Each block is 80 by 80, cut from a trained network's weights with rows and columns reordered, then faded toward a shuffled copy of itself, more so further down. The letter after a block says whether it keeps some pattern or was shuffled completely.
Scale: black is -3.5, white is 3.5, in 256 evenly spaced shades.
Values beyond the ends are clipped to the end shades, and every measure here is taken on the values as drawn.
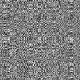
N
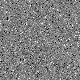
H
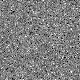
H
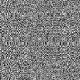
N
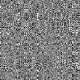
N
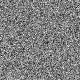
H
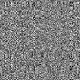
N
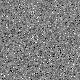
H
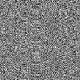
N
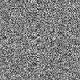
N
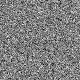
H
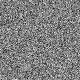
H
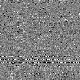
N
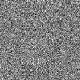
N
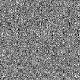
N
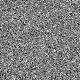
H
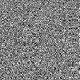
N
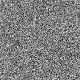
H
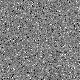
H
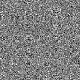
N
